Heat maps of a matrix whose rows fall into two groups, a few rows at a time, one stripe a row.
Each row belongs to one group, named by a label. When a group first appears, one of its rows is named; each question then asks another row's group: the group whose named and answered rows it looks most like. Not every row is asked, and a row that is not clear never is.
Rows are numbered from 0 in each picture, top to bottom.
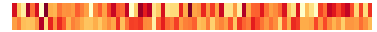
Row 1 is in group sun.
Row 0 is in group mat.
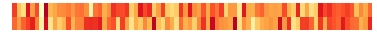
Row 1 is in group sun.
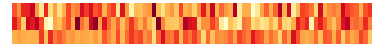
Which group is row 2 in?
sun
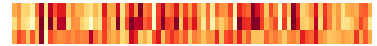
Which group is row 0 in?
sun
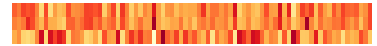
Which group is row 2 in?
sun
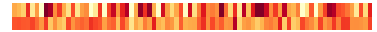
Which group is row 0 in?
mat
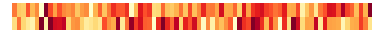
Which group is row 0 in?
mat
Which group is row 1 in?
sun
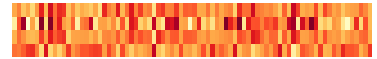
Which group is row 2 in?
sun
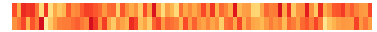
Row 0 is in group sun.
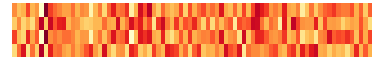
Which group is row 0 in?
mat
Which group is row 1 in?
sun
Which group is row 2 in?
mat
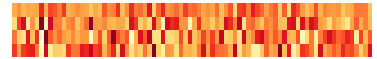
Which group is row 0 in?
sun
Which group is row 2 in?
mat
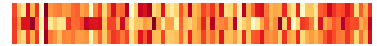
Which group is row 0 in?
mat
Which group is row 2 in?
mat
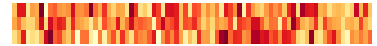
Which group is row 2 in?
mat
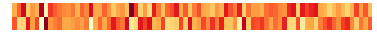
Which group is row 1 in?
mat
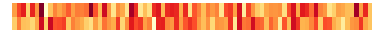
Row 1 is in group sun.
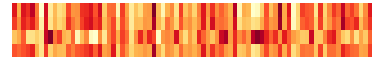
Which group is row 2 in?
mat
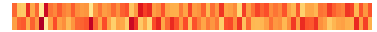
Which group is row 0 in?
mat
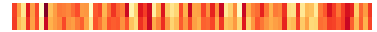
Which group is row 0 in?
mat
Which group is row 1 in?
mat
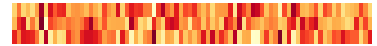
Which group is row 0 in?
sun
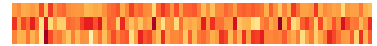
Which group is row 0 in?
sun
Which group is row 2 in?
mat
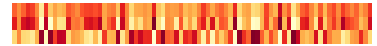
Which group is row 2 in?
sun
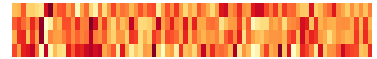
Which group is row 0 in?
mat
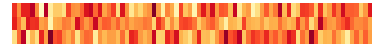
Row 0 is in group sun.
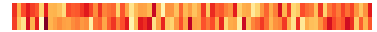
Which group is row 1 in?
mat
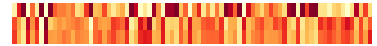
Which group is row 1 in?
mat
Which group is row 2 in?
mat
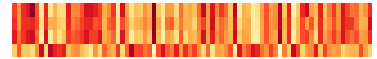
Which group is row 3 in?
sun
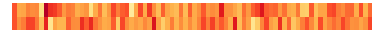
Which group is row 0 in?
mat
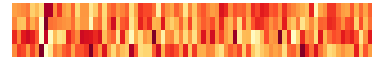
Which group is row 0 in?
mat
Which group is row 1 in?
mat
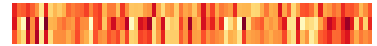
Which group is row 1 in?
mat
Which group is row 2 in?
mat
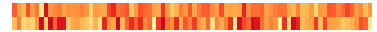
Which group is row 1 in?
sun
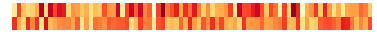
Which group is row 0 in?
sun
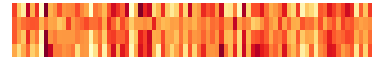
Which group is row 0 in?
mat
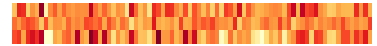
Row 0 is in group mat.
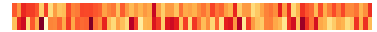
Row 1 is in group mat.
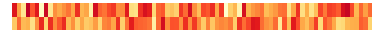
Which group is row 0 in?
mat
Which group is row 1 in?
sun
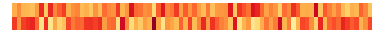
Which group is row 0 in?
sun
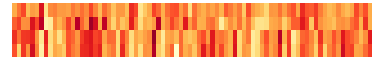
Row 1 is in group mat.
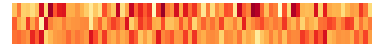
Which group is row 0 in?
sun
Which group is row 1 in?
mat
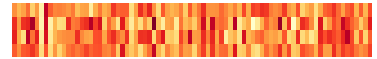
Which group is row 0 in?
mat
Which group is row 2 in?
mat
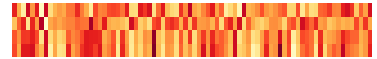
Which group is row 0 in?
mat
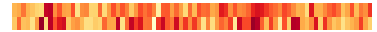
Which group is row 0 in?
mat
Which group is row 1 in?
sun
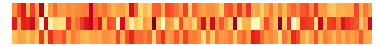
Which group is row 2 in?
sun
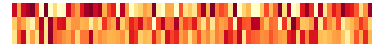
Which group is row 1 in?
sun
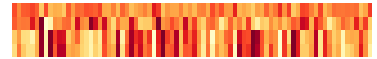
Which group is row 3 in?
sun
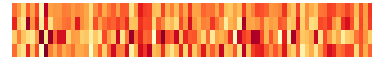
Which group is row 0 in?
mat
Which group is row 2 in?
sun
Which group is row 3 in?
mat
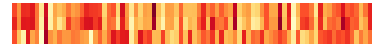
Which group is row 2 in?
mat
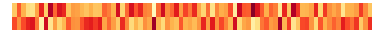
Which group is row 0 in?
sun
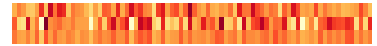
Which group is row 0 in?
sun
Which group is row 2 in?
mat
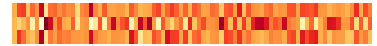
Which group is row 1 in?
mat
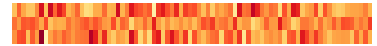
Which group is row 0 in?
sun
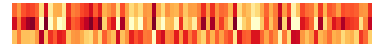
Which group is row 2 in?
sun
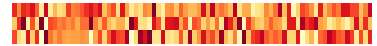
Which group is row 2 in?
mat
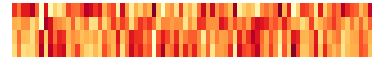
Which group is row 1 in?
mat
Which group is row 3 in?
sun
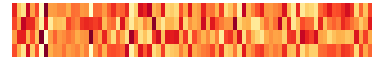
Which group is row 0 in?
mat
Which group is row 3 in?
mat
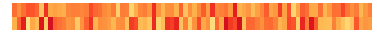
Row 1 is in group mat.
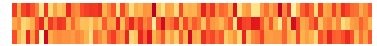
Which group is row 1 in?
sun
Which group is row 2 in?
mat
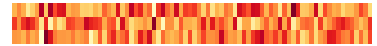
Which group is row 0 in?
sun
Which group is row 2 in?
mat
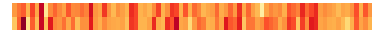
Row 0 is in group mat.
